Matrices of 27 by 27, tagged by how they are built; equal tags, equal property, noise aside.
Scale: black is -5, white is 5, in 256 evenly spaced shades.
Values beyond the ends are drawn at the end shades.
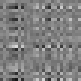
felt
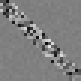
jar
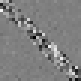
jar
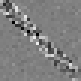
jar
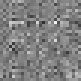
felt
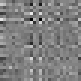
felt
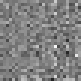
felt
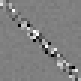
jar
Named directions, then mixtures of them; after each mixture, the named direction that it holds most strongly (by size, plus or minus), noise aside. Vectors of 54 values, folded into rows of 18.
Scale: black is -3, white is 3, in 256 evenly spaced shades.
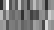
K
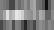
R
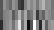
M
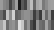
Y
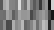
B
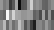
Y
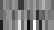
M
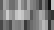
B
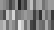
Y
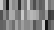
K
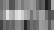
R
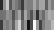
M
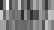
K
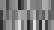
M
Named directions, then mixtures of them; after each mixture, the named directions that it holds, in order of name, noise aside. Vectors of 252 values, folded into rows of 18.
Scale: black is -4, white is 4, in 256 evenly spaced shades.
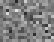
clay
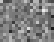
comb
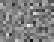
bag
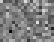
clay, comb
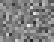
bag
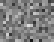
bag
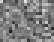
clay, comb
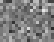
comb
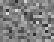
clay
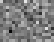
clay, comb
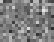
comb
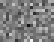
bag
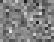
clay, comb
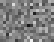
bag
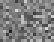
bag, clay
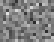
bag, clay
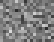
bag, clay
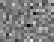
bag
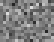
bag, clay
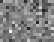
clay, comb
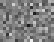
bag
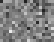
clay, comb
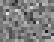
bag, clay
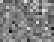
clay, comb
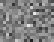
bag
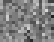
bag, comb
